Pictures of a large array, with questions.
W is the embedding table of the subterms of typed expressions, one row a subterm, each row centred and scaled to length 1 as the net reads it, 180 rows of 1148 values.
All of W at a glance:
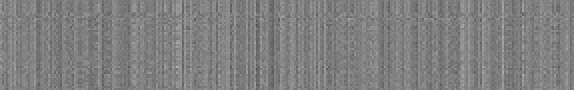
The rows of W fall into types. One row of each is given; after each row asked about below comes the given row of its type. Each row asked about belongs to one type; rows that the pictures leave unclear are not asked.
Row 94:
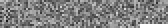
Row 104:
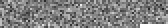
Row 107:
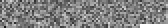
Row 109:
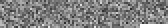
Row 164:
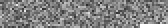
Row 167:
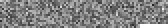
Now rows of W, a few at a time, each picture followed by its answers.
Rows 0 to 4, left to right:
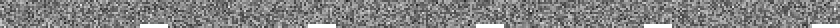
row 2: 94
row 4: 167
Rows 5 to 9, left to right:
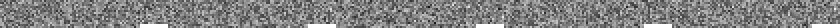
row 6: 107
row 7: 107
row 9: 167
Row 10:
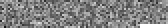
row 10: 94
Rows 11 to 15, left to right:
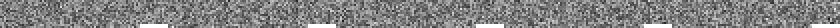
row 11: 164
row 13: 94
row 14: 109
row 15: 167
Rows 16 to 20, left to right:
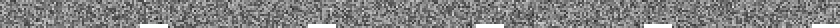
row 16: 109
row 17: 164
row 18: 167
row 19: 104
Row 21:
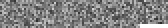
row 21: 109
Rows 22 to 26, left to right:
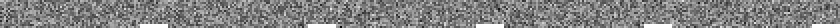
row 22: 94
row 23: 167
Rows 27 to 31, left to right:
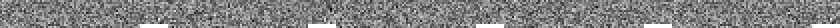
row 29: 107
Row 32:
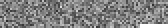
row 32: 164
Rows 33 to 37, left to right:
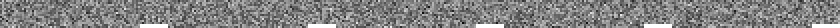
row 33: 107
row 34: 164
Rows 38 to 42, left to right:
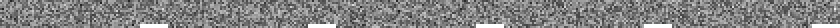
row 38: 94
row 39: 104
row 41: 167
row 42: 167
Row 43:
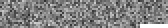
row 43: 104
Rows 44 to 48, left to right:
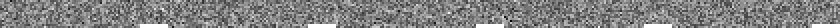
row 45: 107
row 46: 104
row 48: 167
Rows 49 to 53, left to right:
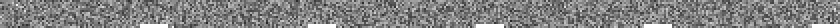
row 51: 167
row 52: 164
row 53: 107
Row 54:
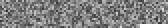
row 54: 107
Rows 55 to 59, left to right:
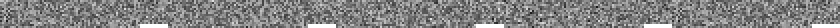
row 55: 94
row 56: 107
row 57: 167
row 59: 94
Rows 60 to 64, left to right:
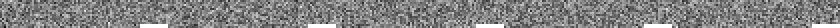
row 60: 104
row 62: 94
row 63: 164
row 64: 109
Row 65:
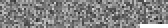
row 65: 109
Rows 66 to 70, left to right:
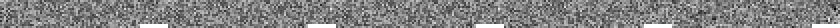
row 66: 94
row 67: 167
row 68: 167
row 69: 164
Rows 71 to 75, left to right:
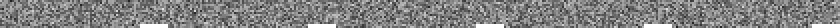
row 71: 94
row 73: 164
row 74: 164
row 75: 167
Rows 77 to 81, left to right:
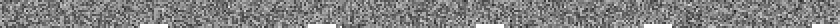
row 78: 164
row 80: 94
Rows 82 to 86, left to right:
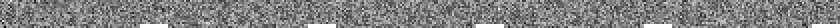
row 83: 107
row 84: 167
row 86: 167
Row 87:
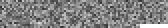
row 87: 107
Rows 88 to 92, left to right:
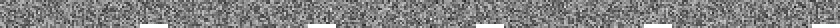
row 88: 109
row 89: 107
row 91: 164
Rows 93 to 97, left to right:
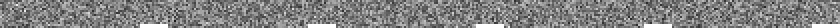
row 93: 164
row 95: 107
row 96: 109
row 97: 164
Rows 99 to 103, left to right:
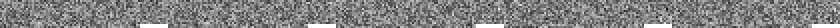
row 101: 167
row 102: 164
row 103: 107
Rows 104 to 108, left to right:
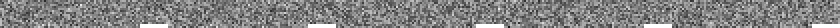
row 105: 109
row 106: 167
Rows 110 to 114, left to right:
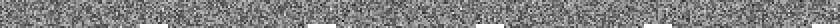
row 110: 107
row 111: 167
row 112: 107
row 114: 94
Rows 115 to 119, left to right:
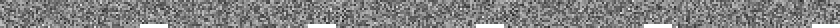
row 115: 109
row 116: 107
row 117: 94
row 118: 167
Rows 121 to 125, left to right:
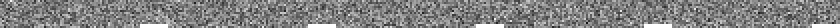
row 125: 109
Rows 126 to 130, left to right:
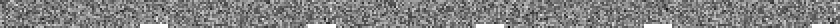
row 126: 164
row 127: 167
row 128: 167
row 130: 167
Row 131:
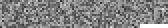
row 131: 164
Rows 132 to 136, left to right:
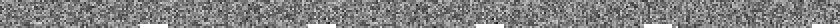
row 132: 94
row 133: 94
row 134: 94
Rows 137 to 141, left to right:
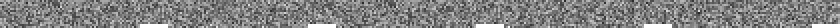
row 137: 167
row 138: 109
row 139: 167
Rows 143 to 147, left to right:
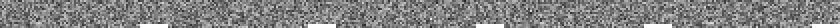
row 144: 164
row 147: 94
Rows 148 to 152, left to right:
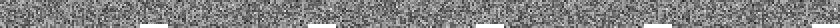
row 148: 109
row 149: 94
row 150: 164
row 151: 164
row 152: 94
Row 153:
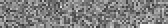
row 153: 164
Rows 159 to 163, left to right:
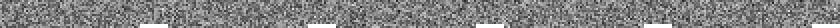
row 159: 164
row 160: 94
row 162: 109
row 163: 94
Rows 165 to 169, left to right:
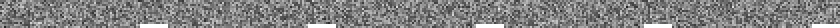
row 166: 109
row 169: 164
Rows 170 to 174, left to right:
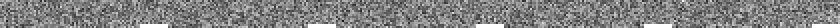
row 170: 94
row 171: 164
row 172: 107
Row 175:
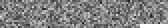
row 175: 107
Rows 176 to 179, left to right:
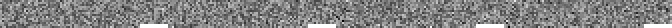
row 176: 164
